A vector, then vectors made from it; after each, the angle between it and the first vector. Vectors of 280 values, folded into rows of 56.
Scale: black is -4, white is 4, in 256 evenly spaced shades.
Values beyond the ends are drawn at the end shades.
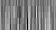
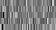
orthogonal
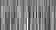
nearly opposite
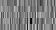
partly aligned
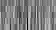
nearly parallel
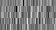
partly opposed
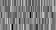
orthogonal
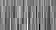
nearly opposite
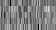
partly aligned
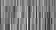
nearly opposite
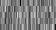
partly opposed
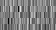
partly opposed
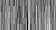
nearly parallel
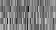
partly aligned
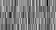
partly opposed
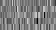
orthogonal
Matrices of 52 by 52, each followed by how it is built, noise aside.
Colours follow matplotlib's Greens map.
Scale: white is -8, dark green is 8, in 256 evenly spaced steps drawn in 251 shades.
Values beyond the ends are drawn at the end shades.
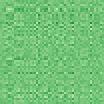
low rank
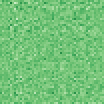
low rank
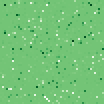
sparse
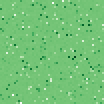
sparse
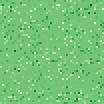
sparse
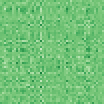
low rank
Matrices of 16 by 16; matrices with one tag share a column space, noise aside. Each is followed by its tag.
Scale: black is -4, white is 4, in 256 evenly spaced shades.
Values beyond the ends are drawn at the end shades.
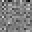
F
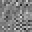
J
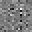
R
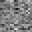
R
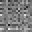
R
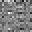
F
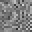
J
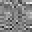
J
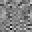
J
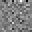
F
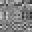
J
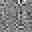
J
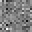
R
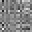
R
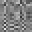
J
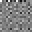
F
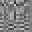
J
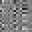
R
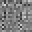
J
